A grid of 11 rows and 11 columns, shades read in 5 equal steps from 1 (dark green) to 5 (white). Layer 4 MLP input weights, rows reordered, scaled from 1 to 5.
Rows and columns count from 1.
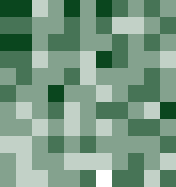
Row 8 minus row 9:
-1 -1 1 1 1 1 1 0 -1 -1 1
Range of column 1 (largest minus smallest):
3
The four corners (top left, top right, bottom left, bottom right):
1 3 3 2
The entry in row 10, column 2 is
4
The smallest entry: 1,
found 9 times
